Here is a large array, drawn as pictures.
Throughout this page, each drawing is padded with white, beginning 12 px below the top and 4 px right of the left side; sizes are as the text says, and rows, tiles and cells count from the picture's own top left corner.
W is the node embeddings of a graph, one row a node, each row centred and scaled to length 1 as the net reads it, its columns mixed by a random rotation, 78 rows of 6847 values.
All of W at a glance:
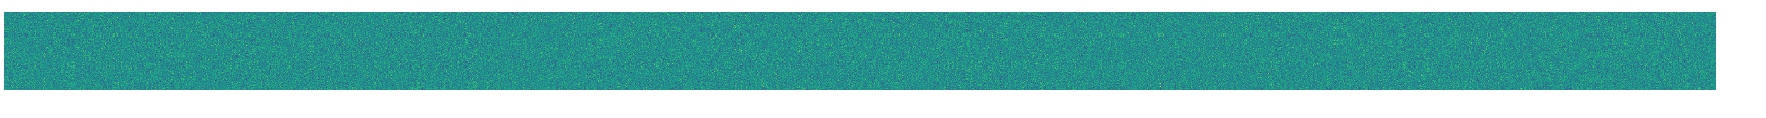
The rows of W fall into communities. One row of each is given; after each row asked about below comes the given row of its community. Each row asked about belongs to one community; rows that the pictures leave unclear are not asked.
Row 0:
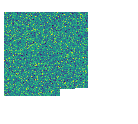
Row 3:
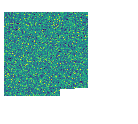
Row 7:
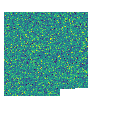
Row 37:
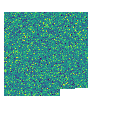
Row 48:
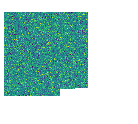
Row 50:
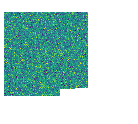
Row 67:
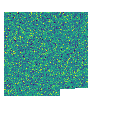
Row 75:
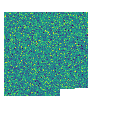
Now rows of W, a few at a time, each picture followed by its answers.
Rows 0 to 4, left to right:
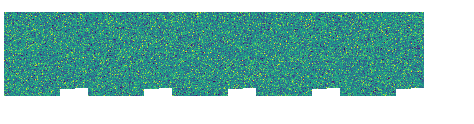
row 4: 75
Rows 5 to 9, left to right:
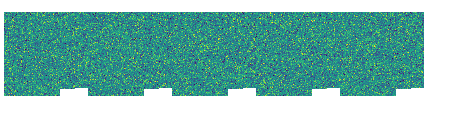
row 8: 3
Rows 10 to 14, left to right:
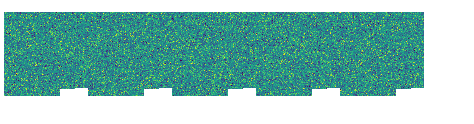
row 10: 0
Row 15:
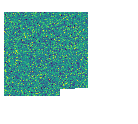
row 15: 37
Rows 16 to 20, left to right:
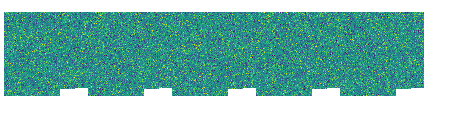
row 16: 67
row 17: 37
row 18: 0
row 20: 48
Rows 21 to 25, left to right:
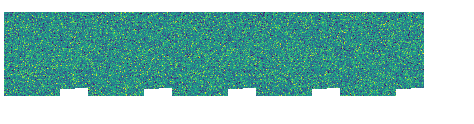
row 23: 50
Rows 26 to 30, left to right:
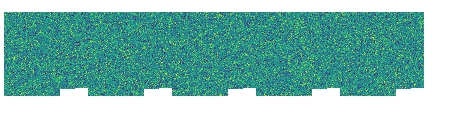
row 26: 0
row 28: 67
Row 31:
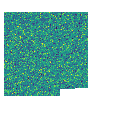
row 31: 67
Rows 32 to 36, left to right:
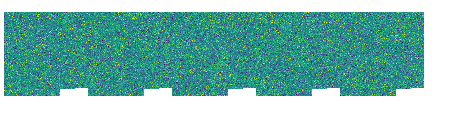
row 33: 0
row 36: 3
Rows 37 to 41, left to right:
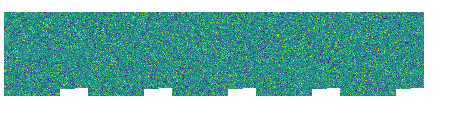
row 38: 3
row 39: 75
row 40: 7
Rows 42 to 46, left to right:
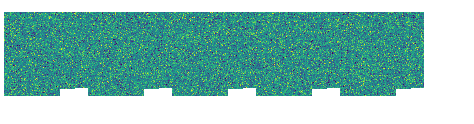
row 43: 67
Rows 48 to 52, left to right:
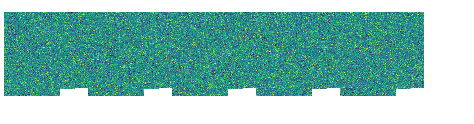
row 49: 50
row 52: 75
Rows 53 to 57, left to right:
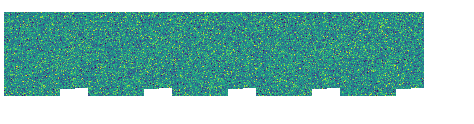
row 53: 50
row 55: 50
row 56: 50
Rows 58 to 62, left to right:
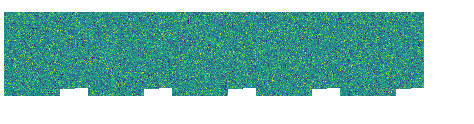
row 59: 37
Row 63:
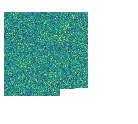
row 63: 3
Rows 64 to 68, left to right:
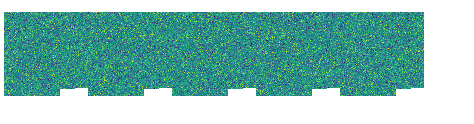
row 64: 37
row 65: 3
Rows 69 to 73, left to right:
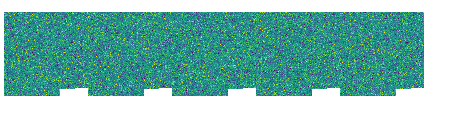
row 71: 50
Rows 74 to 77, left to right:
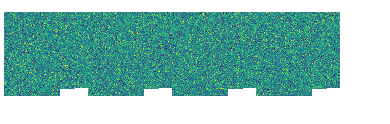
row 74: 3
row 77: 75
